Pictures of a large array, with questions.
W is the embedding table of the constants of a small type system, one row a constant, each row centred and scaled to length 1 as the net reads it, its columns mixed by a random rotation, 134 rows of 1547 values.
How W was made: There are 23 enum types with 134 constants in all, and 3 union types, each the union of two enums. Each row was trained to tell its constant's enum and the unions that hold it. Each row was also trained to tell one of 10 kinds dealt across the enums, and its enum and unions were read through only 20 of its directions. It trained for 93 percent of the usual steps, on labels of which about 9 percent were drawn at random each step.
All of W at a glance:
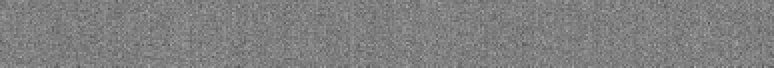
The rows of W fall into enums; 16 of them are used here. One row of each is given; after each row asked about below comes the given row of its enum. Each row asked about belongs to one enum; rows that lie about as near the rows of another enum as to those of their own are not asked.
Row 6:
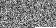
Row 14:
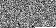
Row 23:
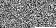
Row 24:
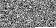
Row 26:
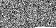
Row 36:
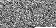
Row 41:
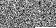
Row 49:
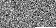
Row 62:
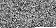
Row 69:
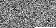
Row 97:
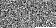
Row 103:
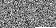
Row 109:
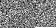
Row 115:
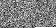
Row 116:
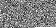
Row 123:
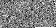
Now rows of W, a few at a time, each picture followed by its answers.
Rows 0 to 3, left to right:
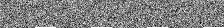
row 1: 109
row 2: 24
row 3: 97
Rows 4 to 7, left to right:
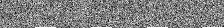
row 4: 24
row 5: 115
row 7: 69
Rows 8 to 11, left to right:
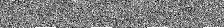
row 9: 23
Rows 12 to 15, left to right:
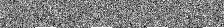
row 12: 123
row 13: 109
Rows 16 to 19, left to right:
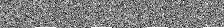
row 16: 24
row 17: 103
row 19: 103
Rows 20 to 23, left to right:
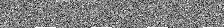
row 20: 116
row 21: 36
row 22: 116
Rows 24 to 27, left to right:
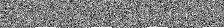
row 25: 123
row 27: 115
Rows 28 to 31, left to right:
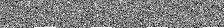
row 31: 62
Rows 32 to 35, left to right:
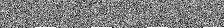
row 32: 123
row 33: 41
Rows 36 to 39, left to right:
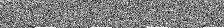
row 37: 115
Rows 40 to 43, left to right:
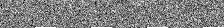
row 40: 41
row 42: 123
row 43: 24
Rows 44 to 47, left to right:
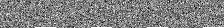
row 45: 109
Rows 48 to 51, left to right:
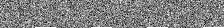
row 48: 62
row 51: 109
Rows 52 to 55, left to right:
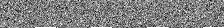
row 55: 26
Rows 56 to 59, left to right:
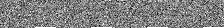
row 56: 116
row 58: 41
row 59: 41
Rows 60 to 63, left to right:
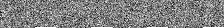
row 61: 14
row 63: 36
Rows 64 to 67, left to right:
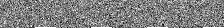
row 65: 123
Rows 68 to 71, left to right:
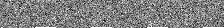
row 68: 41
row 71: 26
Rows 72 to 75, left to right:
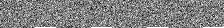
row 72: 115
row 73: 109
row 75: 62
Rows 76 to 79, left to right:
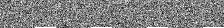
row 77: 23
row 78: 97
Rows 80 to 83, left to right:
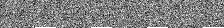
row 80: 41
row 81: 14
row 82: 103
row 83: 115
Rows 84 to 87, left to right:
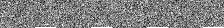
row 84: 14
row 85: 14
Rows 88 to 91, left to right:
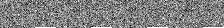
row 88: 116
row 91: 62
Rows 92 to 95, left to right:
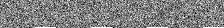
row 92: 62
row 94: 36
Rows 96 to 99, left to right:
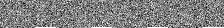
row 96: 36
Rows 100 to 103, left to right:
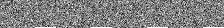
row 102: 116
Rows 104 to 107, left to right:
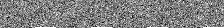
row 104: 103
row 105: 109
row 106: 26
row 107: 103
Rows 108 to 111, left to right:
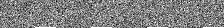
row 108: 116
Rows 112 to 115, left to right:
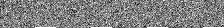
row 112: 6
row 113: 69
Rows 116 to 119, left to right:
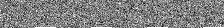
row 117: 24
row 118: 62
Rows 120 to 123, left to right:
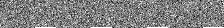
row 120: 14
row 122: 36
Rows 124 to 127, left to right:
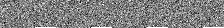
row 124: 123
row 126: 115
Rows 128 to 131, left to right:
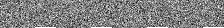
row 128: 103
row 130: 36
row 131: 49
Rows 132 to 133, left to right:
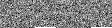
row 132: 24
